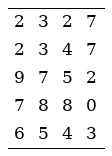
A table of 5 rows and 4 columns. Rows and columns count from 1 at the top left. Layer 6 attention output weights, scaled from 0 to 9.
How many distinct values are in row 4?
3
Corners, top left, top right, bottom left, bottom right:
2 7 6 3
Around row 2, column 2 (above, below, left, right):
3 7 2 4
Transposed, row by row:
2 2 9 7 6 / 3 3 7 8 5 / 2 4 5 8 4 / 7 7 2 0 3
